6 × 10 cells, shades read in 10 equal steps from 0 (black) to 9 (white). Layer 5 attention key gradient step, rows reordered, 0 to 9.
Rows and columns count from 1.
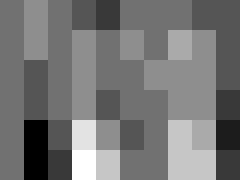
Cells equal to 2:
4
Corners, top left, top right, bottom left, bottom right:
4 3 4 2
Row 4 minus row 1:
0 -2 0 2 1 0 0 1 2 -1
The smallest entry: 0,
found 2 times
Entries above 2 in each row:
9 10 10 9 8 7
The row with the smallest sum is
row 1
